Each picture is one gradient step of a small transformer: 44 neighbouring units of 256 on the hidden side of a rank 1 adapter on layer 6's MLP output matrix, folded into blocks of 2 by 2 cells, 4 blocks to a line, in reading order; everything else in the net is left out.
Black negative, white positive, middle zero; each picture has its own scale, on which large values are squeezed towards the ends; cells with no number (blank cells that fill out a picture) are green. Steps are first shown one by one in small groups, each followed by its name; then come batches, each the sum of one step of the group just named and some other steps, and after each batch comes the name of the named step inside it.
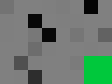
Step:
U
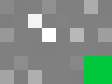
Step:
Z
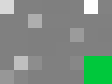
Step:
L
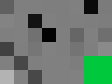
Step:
U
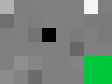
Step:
L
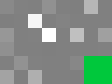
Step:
Z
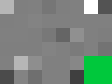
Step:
L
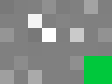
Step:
Z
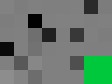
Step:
L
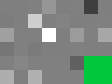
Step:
Z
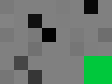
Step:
U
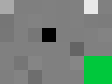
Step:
L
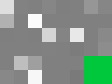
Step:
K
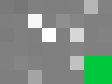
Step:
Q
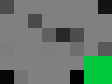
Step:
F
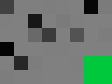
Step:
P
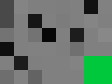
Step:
P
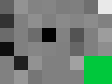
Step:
P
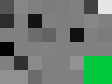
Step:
P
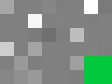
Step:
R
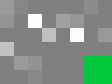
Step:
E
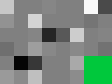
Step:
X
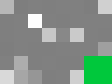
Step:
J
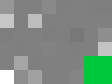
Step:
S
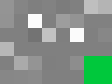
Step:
E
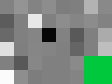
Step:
S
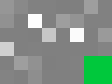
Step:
E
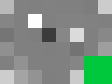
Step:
J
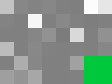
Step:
X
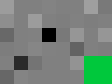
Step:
X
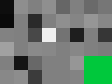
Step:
X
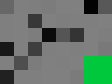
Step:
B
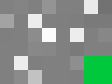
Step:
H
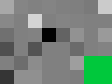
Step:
B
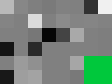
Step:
B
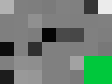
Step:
B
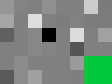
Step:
H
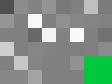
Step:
H
